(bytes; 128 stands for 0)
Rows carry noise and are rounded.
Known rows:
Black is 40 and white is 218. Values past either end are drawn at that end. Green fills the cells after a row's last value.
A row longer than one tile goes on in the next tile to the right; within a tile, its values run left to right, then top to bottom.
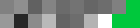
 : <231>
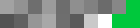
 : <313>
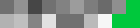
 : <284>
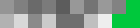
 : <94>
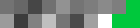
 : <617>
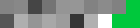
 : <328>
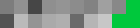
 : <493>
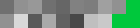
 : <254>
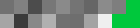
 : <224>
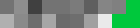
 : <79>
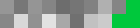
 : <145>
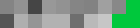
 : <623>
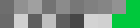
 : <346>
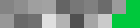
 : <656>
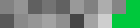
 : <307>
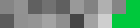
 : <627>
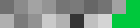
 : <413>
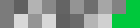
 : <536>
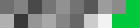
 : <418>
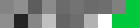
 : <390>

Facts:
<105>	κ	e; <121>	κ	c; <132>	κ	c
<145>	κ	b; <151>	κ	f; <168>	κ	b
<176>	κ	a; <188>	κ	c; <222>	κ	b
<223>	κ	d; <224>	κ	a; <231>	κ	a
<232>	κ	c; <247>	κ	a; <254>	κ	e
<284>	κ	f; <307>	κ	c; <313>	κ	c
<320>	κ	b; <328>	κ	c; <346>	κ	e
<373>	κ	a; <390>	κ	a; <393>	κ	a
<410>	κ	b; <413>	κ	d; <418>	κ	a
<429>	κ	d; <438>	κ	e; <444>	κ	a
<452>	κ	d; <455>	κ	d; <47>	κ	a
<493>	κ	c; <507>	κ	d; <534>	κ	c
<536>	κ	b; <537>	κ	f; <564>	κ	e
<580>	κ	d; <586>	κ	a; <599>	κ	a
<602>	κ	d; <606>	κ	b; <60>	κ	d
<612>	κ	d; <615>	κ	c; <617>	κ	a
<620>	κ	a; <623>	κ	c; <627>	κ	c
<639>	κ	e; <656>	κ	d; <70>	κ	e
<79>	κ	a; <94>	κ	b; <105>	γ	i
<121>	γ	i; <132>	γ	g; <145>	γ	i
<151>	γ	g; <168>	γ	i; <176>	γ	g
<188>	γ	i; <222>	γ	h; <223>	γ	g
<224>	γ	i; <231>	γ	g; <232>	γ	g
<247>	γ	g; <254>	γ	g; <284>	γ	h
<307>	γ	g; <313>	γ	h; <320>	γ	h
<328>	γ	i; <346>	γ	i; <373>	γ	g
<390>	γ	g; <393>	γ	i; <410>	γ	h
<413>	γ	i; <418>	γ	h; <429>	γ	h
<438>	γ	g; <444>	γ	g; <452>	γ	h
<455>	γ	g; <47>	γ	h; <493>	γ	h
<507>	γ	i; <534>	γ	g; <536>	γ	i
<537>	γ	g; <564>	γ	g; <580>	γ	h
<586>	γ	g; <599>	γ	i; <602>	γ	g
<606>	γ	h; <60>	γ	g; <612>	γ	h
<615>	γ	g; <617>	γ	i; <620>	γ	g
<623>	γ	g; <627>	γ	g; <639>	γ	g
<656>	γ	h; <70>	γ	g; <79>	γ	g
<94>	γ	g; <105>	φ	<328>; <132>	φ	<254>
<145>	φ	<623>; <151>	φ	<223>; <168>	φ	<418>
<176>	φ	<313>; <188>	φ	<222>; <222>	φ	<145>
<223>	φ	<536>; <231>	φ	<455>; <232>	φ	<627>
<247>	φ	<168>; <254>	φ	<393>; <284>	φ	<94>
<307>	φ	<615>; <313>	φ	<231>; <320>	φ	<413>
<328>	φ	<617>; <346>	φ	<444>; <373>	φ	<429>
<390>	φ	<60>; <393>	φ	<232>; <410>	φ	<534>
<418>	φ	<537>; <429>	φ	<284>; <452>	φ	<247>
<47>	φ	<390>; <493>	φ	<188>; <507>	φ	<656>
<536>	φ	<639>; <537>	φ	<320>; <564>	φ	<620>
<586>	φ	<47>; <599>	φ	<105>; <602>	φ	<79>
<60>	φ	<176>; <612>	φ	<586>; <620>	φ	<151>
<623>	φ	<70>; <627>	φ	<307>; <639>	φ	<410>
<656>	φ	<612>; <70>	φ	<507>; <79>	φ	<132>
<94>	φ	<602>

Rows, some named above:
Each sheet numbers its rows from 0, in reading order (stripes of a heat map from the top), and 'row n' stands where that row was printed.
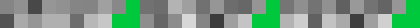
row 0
<623>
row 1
<223>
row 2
<602>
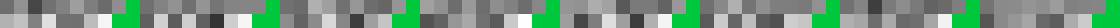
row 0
<284>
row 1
<105>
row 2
<223>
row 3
<313>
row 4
<60>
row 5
<564>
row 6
<373>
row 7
<534>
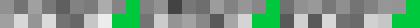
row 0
<606>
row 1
<132>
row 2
<70>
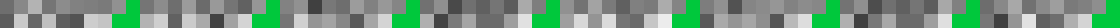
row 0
<564>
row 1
<429>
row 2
<132>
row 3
<393>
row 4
<606>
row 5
<121>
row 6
<393>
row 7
<151>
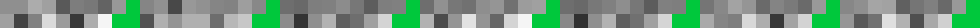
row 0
<455>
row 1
<623>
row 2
<620>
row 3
<537>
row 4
<620>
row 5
<580>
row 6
<612>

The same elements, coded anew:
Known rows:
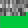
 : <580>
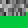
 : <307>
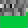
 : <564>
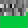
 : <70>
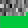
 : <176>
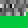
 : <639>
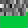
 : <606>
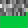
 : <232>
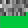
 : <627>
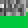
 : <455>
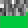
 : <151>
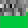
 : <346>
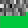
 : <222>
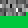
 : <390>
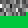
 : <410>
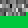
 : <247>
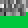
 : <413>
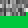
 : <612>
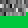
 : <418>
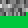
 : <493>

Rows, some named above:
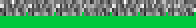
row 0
<151>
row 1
<455>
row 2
<455>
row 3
<623>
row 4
<151>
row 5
<413>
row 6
<612>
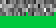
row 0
<132>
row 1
<390>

